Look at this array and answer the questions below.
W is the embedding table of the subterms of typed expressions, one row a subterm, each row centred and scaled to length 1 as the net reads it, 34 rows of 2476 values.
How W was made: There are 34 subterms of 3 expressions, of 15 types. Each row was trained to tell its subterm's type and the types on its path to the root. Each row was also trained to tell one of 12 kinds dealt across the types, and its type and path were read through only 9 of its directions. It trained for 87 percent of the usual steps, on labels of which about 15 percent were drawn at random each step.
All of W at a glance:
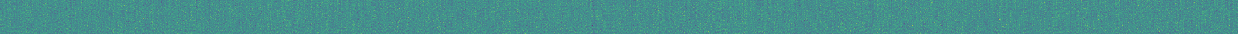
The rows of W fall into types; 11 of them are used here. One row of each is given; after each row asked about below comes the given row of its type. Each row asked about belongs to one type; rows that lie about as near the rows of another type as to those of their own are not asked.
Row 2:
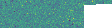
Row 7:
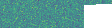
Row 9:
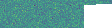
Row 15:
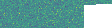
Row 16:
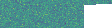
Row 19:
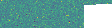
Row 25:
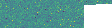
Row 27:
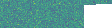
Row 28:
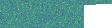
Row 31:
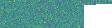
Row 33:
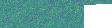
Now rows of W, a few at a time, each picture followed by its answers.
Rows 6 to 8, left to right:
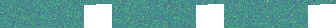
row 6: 27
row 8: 25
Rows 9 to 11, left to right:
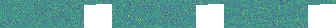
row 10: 16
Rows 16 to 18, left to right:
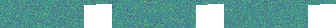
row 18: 31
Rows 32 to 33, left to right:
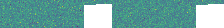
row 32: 2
